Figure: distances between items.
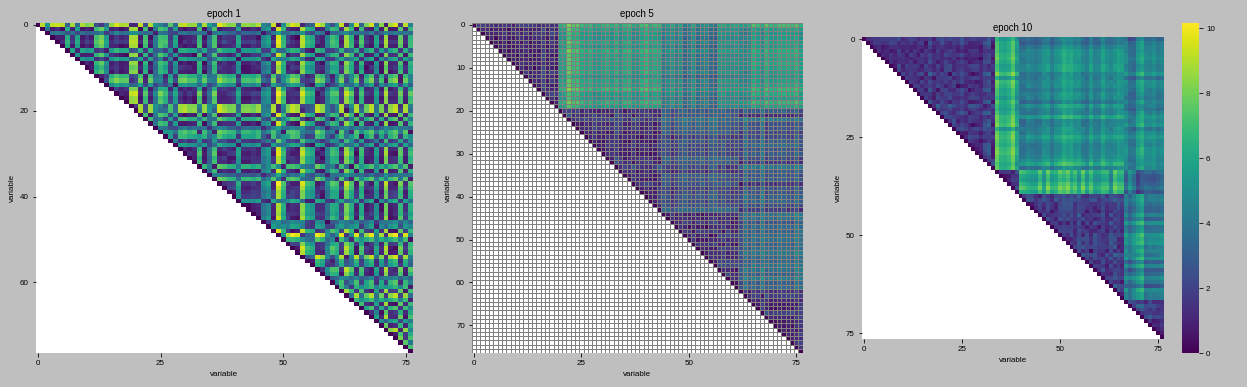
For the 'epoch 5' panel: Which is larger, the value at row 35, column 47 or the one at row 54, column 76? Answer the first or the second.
the second
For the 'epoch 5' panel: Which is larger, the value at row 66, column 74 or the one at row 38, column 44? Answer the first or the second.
the second
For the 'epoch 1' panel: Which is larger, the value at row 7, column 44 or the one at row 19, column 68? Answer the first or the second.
the second
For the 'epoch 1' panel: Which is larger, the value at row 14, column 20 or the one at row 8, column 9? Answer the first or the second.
the second
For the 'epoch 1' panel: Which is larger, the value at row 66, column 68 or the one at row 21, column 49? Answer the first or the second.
the second
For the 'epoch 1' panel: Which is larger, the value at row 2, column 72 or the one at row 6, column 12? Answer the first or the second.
the first
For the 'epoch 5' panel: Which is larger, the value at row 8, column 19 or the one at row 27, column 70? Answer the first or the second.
the second
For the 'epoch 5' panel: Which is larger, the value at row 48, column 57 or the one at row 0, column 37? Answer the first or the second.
the second
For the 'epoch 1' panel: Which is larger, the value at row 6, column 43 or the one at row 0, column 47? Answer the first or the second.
the first
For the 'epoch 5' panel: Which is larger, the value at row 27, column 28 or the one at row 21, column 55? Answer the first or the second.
the second
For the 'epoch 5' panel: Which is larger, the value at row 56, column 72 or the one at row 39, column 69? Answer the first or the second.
the first
